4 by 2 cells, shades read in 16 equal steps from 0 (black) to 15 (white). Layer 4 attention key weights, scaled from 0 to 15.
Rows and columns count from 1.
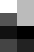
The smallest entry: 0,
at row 3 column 2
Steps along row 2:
up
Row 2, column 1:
5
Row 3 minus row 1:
-14 -11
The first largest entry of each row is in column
1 2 1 1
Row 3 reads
1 0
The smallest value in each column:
1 0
